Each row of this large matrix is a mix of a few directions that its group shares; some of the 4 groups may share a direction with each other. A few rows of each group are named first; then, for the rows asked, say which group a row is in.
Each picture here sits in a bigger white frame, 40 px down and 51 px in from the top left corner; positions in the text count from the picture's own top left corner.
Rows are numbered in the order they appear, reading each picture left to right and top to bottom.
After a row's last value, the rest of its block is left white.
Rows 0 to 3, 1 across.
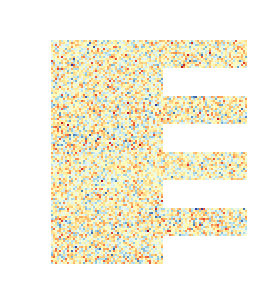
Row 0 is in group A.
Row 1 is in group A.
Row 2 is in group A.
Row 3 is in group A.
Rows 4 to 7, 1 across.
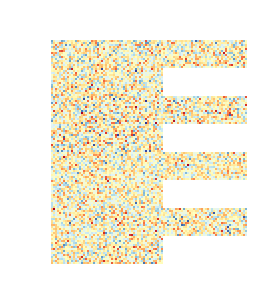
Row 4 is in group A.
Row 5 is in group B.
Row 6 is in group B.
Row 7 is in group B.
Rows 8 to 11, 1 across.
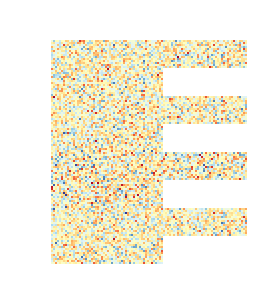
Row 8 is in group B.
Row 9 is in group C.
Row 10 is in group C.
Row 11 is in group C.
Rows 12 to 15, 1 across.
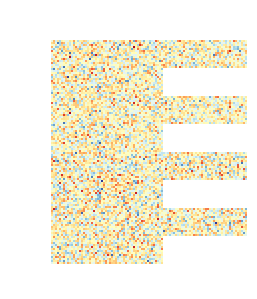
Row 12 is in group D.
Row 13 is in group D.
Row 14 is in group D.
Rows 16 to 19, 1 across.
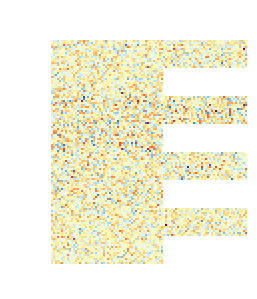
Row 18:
A
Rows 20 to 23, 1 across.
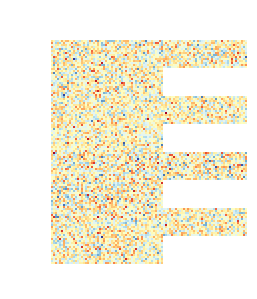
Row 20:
A
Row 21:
A
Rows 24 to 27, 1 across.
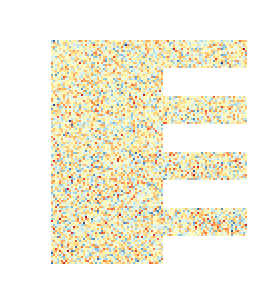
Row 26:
D
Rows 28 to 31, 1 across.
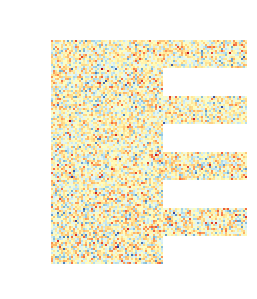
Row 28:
A
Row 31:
B
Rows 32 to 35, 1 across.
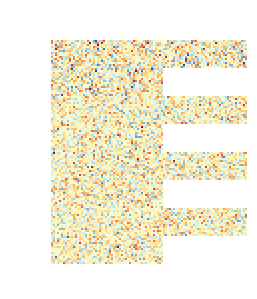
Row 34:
B
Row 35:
B
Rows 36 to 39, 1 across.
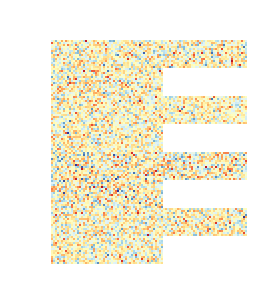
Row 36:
A
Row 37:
D
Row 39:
C
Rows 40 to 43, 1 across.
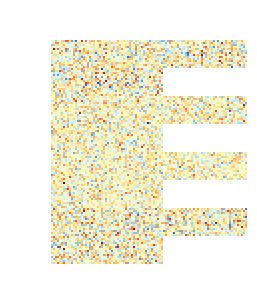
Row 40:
A
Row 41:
C
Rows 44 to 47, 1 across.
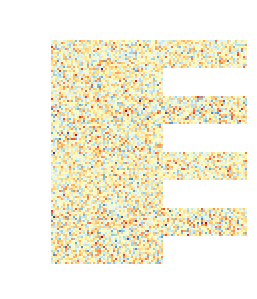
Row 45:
A
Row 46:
B
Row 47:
A
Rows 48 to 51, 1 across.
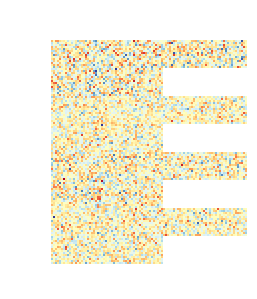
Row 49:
A
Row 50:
D
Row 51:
D
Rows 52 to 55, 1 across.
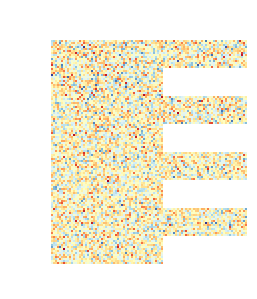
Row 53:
B
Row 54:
B
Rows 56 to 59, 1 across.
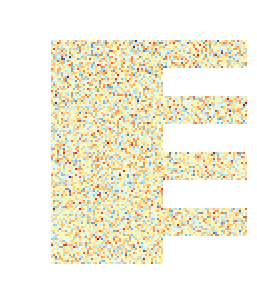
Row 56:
D
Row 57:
C
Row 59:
B
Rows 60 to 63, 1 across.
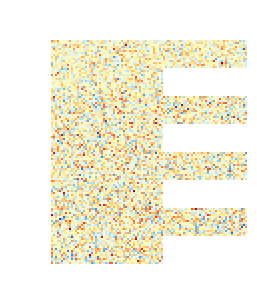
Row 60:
B
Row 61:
B
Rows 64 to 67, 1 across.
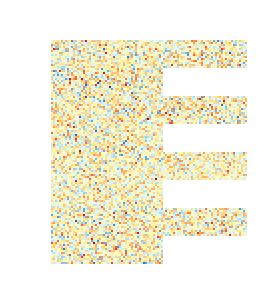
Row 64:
A
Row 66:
B
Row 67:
C
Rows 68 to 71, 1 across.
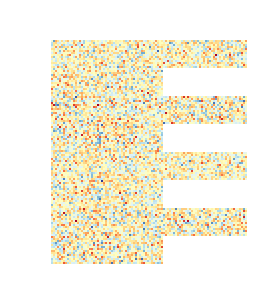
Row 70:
D
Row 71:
B
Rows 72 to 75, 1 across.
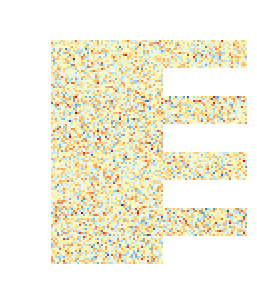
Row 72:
A
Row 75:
C
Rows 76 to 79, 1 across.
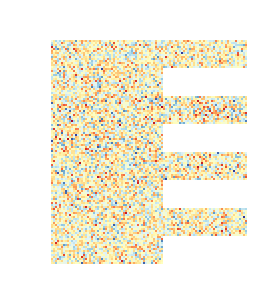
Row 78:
D
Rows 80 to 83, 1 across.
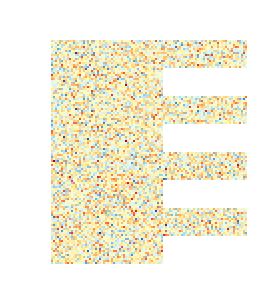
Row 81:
C
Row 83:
A
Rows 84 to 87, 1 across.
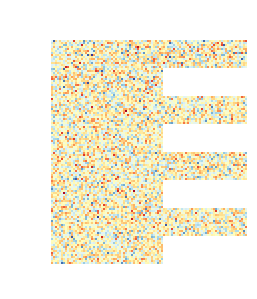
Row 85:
A
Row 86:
C
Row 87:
A
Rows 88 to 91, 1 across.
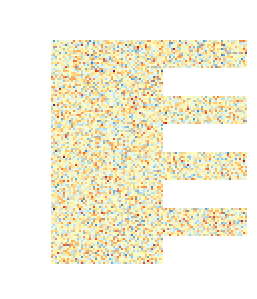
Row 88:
B
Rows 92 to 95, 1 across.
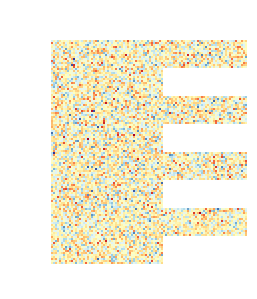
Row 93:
C
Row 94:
C
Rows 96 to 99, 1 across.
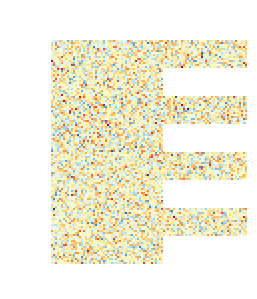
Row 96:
A
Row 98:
A
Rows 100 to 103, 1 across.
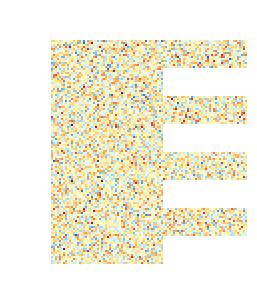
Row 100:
B
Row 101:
A
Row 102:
A
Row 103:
B
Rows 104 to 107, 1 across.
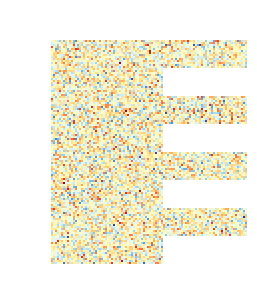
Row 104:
D
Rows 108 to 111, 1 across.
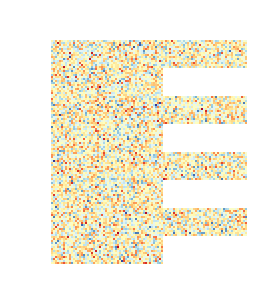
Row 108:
D
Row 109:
A
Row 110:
D
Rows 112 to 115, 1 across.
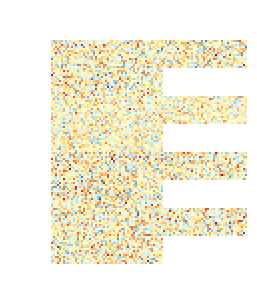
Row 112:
C
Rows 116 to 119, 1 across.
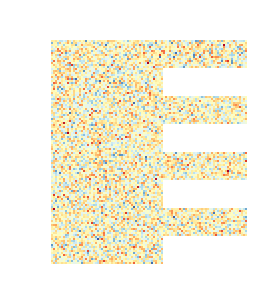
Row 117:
D
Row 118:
B
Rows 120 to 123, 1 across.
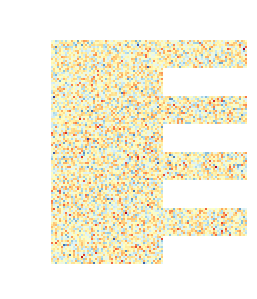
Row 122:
C
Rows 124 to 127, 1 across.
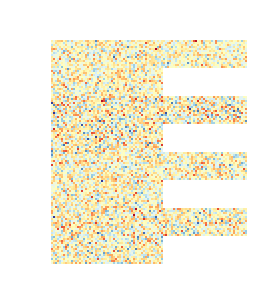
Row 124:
A
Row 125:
A
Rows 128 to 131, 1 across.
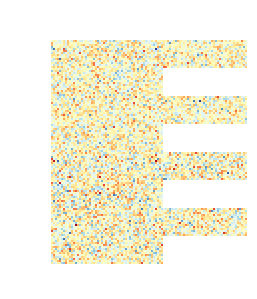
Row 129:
D
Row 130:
A
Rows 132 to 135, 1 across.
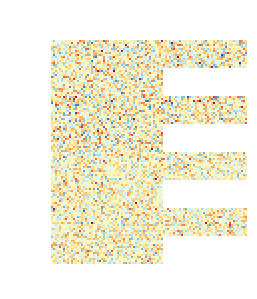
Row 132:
B
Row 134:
B
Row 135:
B
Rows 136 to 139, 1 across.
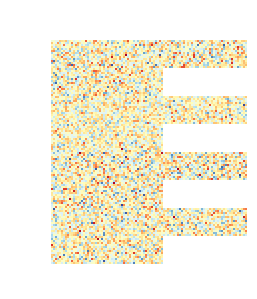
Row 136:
A
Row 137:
C
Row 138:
B
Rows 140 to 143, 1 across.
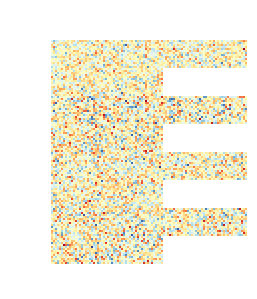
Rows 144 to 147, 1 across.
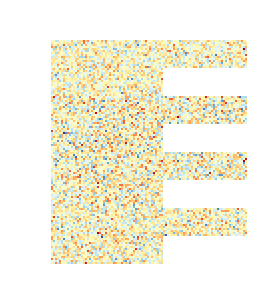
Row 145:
C
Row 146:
C
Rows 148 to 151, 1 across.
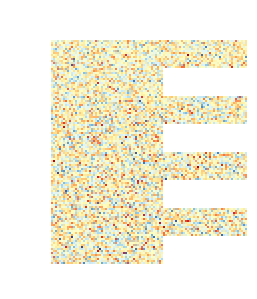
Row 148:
A
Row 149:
D
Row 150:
D
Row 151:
A
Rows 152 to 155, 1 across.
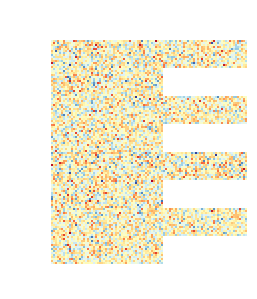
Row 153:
D
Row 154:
A
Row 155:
D
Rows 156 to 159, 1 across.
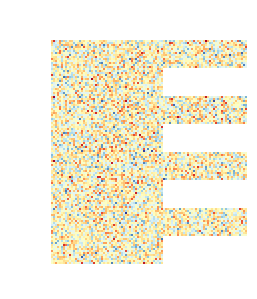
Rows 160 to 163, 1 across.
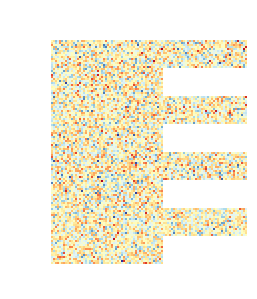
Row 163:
B
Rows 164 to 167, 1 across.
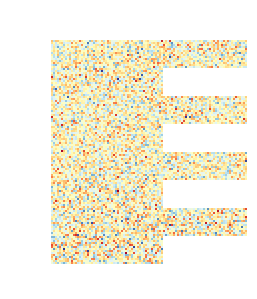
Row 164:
B
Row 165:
A
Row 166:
B
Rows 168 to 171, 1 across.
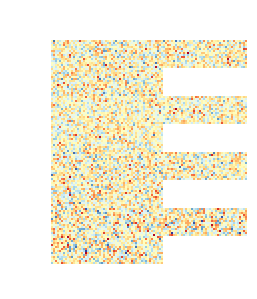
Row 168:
B
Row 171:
A
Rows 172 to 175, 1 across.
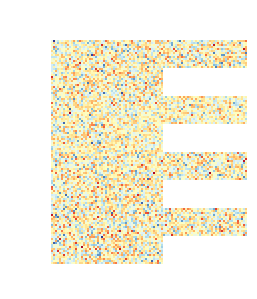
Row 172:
C
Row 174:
C
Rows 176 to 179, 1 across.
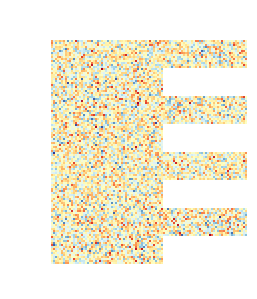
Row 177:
B
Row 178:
B
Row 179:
B
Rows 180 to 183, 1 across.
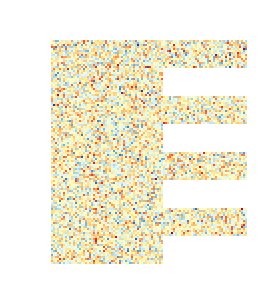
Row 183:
A
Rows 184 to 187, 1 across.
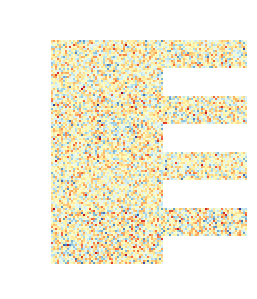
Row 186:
A
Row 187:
C
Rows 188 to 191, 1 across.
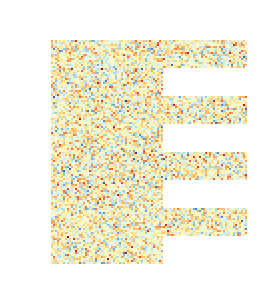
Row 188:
A
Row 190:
D
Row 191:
A
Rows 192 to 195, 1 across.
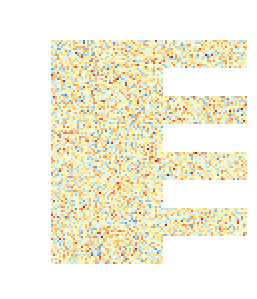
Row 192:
C
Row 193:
C
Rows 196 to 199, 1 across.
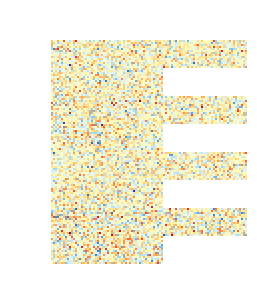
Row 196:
D
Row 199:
D
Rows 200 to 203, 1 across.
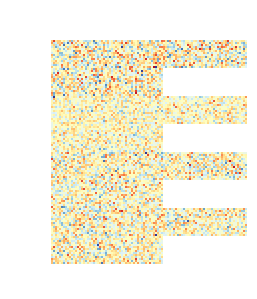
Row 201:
B
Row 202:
A
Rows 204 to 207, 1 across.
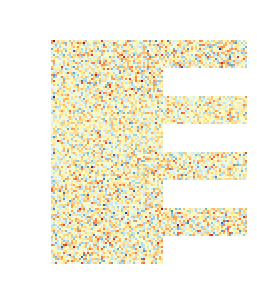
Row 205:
B
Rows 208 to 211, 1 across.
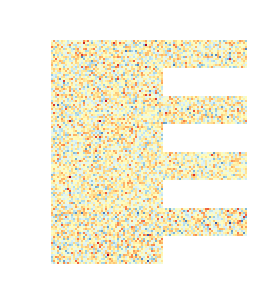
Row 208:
B
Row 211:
C
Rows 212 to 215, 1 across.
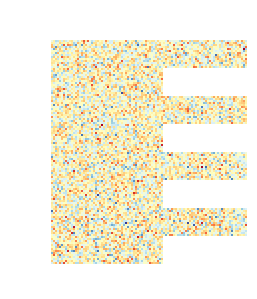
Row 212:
C
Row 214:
A
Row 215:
A
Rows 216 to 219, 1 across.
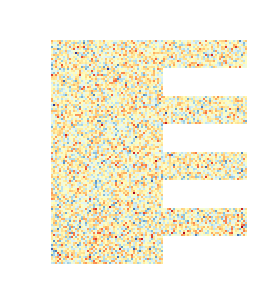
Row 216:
C
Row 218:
A
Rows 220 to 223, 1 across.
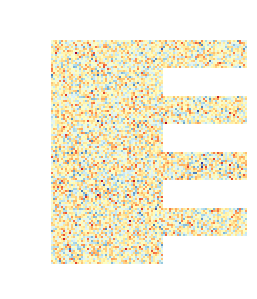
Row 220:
C
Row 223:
D
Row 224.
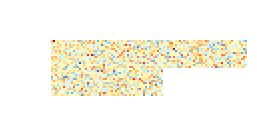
